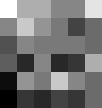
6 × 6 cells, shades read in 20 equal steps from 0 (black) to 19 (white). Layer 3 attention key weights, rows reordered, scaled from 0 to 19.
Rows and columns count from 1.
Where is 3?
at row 4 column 2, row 4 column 4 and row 6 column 3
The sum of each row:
82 58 51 40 54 24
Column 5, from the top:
10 5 9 4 10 4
